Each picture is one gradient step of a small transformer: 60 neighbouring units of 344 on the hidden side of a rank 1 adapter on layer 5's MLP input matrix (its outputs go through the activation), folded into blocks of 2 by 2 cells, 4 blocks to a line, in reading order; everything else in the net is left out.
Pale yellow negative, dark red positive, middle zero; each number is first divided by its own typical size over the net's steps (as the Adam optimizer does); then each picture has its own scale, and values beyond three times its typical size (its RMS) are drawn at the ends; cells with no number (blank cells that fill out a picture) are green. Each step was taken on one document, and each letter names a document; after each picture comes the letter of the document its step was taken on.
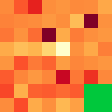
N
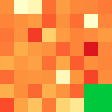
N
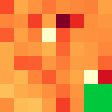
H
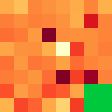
N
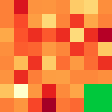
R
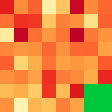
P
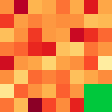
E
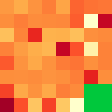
N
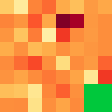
H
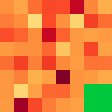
N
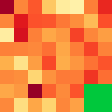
P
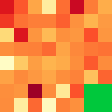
P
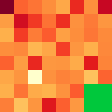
P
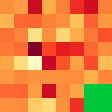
E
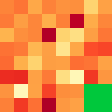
R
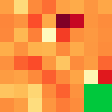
H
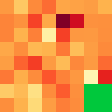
H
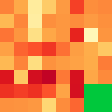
E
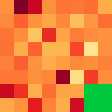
N
